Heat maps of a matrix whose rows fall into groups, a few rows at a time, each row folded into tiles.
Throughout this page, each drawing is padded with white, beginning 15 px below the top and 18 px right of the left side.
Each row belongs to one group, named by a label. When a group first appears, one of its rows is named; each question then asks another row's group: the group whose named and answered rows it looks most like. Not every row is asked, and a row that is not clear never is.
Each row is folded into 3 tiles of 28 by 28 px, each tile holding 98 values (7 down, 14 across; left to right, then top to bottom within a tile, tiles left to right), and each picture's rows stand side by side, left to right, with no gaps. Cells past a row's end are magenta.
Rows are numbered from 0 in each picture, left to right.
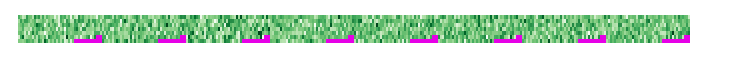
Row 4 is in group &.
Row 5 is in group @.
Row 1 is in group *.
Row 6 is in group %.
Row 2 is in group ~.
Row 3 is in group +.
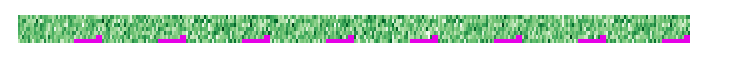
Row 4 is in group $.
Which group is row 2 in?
*
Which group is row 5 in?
*
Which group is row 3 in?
&
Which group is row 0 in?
&
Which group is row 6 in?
%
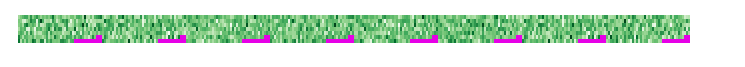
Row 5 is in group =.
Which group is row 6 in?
%
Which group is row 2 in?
+
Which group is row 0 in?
*
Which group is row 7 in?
&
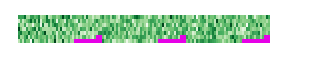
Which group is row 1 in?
+
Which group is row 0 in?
$
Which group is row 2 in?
=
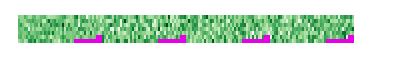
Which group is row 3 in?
~
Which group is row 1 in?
*
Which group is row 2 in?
%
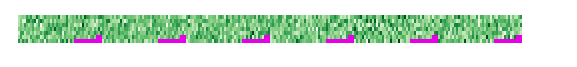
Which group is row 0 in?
*
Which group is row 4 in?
$
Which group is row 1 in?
&
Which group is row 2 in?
@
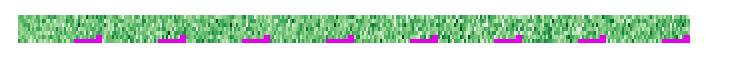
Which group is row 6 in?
=
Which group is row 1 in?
@
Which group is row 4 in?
%
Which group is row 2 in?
=
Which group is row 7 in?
&
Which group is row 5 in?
&
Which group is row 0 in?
+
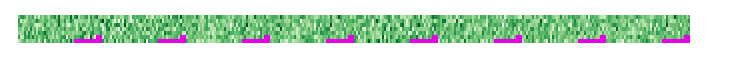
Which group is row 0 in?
@
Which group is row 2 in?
+
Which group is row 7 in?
+
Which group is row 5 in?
&
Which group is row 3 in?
+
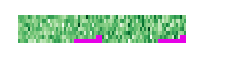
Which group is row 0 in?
+
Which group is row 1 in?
@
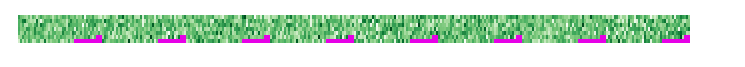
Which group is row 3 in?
%
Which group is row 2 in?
=
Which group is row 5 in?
@
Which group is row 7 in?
~
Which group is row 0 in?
&
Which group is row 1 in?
%
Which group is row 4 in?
*
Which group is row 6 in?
+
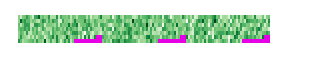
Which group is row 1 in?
=
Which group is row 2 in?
$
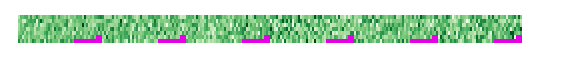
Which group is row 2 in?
+
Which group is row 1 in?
&
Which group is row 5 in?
~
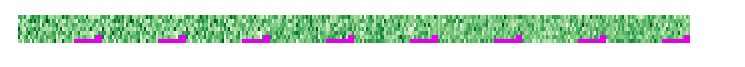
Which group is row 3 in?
@
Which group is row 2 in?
$
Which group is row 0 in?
$
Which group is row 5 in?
*
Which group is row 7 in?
=
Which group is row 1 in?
$
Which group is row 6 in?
+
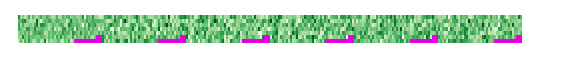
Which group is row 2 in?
$
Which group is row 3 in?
~
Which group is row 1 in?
*
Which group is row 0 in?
&
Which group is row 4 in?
@
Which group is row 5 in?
=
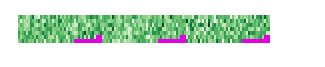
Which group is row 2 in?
~
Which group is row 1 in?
+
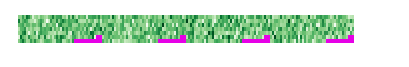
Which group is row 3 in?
&
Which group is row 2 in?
~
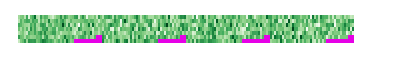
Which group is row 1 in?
*
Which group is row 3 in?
&
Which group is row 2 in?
=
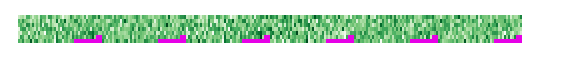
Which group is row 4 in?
@
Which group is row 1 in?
*
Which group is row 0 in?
~
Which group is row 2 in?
~
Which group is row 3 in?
$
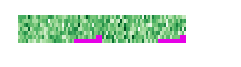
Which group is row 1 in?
&
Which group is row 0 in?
+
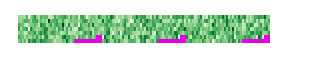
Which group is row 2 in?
@
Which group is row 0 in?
=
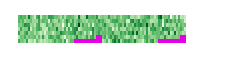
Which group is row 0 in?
+
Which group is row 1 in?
=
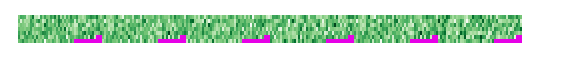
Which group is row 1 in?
@
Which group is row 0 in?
@
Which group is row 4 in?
@
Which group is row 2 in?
&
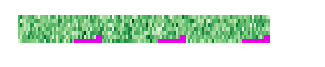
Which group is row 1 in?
=
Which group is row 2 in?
&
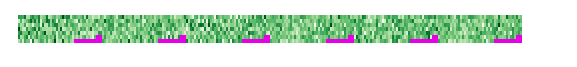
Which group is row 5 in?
+
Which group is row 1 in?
%
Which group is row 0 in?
$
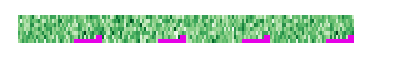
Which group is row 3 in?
@
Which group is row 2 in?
%
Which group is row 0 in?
@
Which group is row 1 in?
$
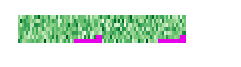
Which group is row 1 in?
$
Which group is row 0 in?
%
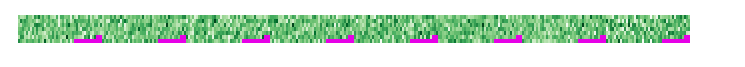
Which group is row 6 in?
+
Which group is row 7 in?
~
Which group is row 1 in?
*
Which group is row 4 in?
@
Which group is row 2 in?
$
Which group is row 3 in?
&
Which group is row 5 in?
=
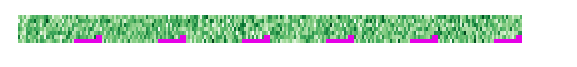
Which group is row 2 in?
%
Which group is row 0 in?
$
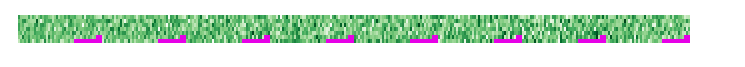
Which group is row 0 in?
&
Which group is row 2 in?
@
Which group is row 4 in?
*
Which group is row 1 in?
&
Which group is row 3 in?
=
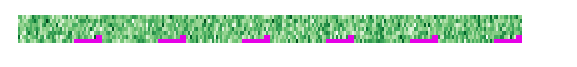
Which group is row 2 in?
&
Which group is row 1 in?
+
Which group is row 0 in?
$
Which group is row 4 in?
=
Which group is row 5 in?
@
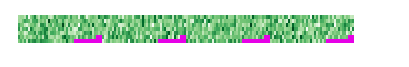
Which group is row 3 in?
&
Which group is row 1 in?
@
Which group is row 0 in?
=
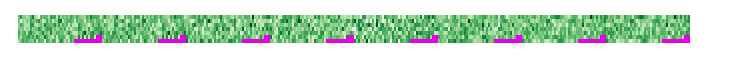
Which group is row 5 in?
=
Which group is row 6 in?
+
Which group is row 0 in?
@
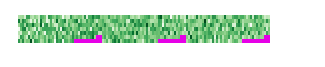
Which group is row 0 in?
~
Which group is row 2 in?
&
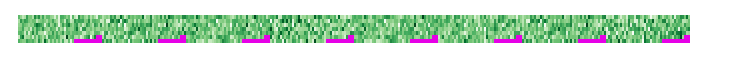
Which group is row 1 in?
*
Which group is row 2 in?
+
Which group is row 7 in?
~
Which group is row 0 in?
%
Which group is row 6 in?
*
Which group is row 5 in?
%
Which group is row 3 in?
$
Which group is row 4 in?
+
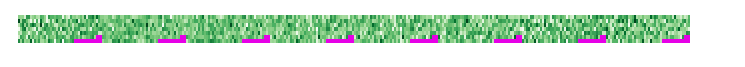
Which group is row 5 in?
$
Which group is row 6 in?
~
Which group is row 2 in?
=
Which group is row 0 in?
~
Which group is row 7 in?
$
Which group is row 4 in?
%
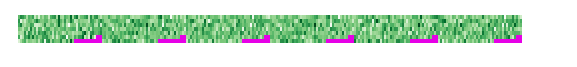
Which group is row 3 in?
=
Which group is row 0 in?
@
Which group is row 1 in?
=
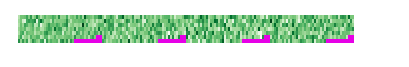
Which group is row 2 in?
$
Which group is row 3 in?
~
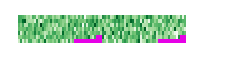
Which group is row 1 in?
$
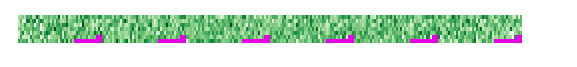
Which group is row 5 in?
$
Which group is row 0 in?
*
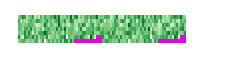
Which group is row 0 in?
@
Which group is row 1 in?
@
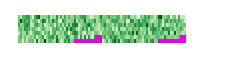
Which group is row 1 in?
=
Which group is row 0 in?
%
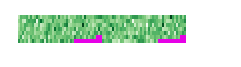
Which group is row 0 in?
*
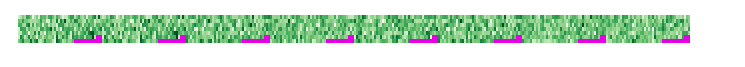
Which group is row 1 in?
~
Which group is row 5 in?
*
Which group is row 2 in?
*
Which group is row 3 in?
&
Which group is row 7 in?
%
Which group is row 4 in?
~
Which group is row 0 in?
~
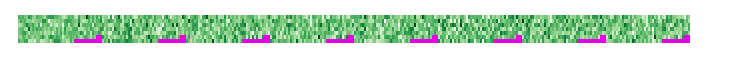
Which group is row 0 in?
+
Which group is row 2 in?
%
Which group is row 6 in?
~
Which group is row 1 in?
=
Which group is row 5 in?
~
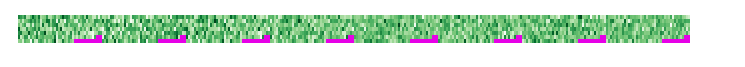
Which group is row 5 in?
%
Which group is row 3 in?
$
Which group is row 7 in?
&
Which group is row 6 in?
=
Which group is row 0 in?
$
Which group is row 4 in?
=
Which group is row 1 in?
~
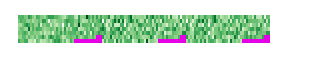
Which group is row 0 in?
+
